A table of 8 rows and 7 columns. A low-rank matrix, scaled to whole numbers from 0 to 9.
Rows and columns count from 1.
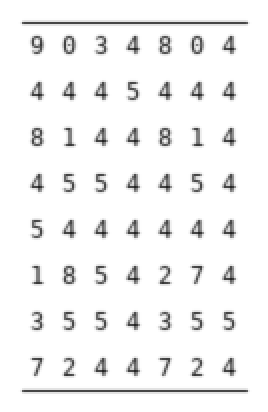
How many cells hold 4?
27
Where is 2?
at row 6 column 5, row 8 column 2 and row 8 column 6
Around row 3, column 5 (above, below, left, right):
4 4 4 1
